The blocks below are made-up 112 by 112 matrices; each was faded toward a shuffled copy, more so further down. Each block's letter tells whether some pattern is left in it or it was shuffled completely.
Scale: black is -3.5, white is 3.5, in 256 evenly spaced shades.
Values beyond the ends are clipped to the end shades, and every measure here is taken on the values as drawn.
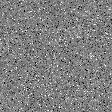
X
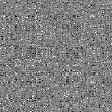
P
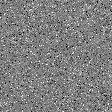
X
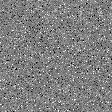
X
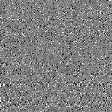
P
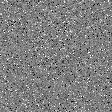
X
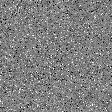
X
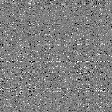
P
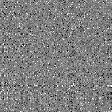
P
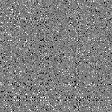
P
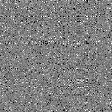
P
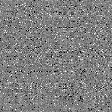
P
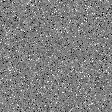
X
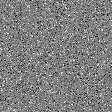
X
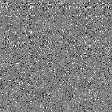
P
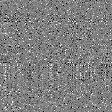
P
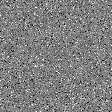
X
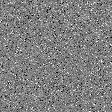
X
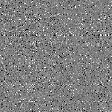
P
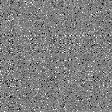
P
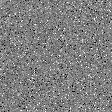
X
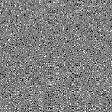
P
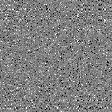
P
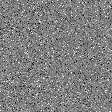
X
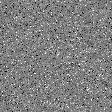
X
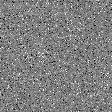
X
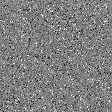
X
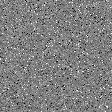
X
